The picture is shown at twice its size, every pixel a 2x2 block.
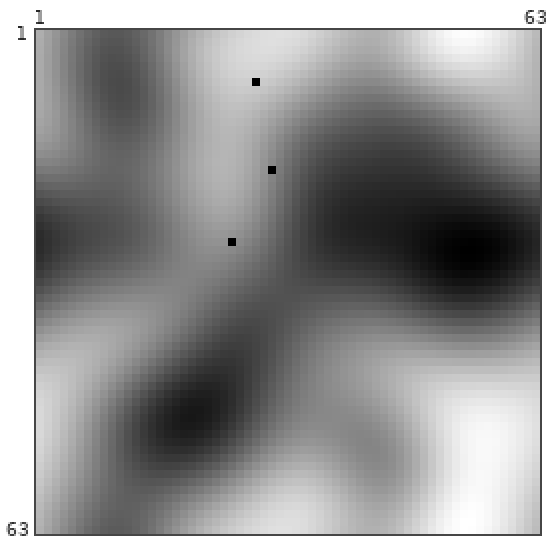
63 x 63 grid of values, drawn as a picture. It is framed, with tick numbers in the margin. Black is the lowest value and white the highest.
Ninth with the lowest average: middle right. Ninth with the highest average: bottom right. Lone odd cells: 3, each lower than its neighbours. Odd rows or columns: none.
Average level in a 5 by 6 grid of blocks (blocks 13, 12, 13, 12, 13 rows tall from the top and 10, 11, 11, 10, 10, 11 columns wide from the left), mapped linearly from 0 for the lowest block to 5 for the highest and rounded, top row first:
2 2 4 3 3 4
1 2 3 0 0 1
1 2 1 1 0 0
3 1 1 2 3 4
3 1 3 3 4 5
